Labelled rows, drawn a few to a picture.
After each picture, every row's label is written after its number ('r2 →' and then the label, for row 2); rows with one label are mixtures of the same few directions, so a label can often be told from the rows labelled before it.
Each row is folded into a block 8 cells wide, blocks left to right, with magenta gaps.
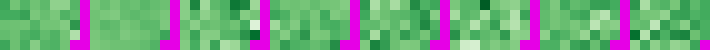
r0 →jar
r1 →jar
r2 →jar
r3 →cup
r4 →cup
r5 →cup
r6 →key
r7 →cup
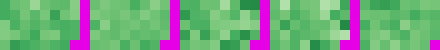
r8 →cup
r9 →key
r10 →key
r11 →jar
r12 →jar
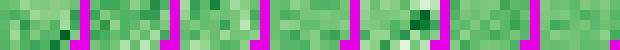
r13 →key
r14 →key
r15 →cup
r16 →jar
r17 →key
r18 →cup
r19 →jar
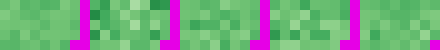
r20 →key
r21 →key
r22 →jar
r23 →cup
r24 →key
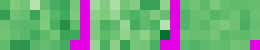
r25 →cup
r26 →jar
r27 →cup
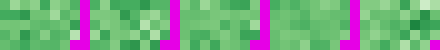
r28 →jar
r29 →key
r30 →jar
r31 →jar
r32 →key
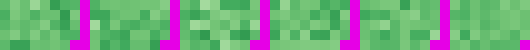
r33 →cup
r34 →cup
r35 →jar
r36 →cup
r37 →jar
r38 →cup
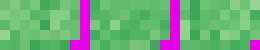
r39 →key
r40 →cup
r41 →cup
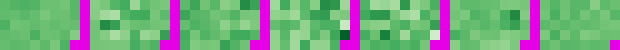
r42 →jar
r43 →jar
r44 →key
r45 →jar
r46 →jar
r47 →key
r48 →cup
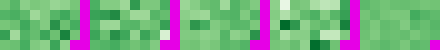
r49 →key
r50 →jar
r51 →jar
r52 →jar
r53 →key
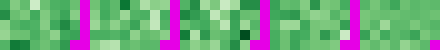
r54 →cup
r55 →cup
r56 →key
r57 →jar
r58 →cup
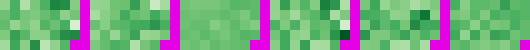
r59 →jar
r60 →key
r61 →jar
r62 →jar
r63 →key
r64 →cup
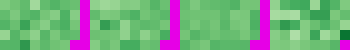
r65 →cup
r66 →jar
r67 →key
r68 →jar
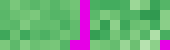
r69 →cup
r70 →key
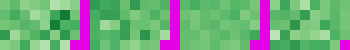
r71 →key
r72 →jar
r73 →jar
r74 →cup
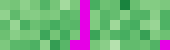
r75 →key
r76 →cup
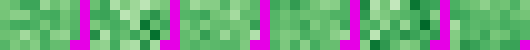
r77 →jar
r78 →key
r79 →jar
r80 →jar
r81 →cup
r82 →cup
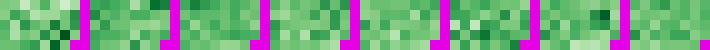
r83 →key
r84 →key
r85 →jar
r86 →cup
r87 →cup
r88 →cup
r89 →key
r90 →cup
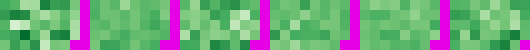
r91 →jar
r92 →cup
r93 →key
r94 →cup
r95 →jar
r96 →key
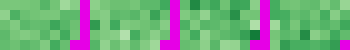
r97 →key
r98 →cup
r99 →jar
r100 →cup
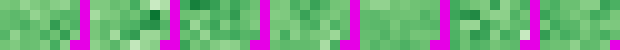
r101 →key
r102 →key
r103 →jar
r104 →key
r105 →jar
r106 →jar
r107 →key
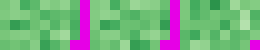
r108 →jar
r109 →jar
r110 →cup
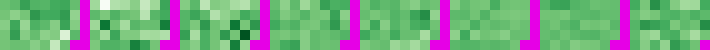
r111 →key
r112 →jar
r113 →key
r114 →cup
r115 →key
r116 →cup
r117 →jar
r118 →jar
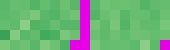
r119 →cup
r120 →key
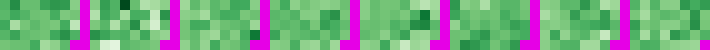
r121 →jar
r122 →cup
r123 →jar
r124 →key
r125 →key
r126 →cup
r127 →key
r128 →cup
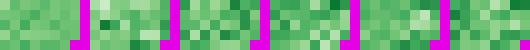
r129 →cup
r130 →jar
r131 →cup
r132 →key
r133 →key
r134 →key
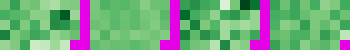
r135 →key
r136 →cup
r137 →key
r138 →jar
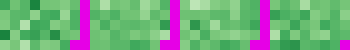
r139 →cup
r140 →jar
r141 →jar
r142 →cup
